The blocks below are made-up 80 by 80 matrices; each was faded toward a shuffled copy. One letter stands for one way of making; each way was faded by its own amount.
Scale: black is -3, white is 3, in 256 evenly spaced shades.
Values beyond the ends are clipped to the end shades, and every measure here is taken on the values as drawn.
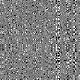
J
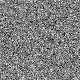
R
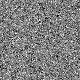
R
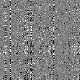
J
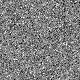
R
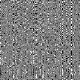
J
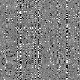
J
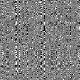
J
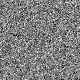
R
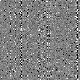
J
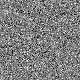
R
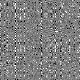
J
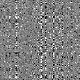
J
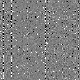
J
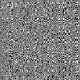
J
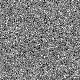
R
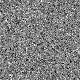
R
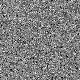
R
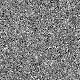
R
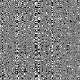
J
